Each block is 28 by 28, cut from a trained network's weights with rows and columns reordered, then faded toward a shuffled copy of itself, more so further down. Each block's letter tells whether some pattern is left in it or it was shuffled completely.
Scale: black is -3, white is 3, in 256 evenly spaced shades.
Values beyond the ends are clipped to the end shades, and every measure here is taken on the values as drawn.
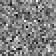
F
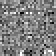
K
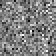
F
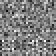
K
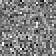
K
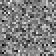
F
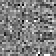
K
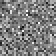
F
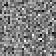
F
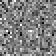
K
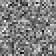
K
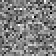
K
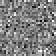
K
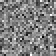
F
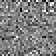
K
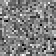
F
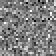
F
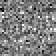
K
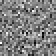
K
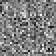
K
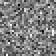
F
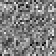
K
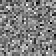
F
